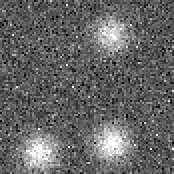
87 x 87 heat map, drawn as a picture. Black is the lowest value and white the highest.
Most values sit low, with a long tail of high ones. No row or column stands out. There are three bumps. Neither half mirrors the other.
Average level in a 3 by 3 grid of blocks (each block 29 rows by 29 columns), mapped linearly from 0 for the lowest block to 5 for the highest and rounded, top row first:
0 3 1 / 0 0 0 / 5 4 2
